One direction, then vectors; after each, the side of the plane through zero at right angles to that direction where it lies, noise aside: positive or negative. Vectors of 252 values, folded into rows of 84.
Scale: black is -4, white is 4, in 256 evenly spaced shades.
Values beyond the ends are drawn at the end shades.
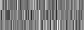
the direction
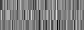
negative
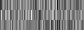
negative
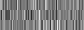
positive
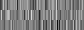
negative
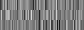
negative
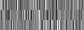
positive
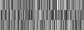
positive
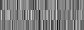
negative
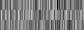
negative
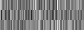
positive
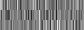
positive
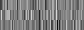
negative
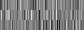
negative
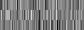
negative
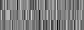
negative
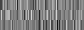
negative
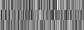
positive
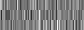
positive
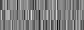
negative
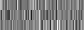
positive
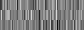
negative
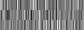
positive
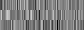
negative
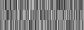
positive
